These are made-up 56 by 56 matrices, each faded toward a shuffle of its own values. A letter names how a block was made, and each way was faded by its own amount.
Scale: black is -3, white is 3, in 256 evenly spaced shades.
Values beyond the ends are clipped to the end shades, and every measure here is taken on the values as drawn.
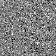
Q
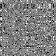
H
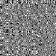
H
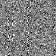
Q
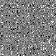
H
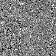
Q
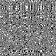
H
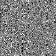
Q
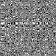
H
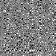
H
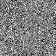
Q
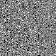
Q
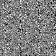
Q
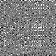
H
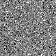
Q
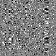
H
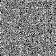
Q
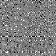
H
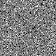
Q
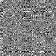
H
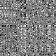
H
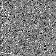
Q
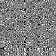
H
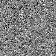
Q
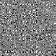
H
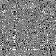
H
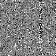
Q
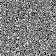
Q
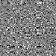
H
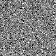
Q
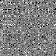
H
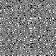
H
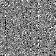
Q
